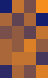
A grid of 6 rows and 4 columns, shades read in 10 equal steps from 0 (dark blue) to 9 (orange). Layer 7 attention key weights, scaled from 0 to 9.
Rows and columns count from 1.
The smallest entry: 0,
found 2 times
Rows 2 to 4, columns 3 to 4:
6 0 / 3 7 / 8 5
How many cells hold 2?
1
